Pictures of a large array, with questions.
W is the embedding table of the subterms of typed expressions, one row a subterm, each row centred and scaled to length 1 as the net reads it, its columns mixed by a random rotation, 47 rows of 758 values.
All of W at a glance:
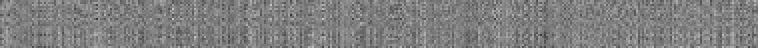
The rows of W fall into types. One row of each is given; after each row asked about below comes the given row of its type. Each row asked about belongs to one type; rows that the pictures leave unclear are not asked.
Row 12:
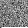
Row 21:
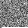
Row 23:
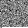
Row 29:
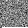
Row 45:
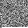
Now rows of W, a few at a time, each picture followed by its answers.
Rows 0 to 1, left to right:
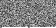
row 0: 23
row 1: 45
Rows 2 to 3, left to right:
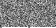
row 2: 45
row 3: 29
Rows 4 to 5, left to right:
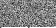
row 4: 12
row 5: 45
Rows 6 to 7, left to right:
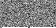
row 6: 21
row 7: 29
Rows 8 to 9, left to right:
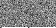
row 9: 12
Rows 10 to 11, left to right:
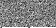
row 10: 23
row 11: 29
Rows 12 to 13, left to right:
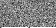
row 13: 23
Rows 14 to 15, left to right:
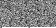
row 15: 23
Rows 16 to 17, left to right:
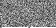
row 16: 45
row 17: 21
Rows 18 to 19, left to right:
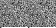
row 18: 12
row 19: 12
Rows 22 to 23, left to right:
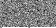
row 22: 21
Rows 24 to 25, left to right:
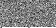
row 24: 23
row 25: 21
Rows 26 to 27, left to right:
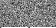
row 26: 12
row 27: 29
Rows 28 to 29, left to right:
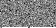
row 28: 23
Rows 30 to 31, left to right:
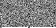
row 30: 45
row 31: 29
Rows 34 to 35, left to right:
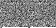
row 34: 21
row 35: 29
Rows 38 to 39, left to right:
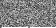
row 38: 45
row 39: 45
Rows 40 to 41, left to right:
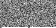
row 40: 21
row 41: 29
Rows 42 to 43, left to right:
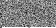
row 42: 29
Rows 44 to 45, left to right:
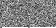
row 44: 29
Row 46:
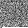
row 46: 21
